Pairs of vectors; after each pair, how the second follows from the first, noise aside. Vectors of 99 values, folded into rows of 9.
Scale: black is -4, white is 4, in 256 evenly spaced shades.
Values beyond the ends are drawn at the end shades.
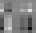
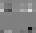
partly zeroed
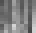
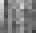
reversed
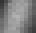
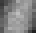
reversed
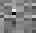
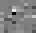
partly zeroed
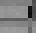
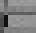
reversed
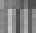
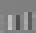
partly zeroed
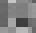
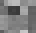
reversed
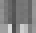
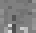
partly zeroed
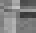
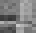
reversed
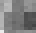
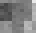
reversed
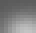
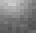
reversed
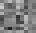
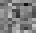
reversed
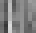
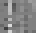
partly zeroed
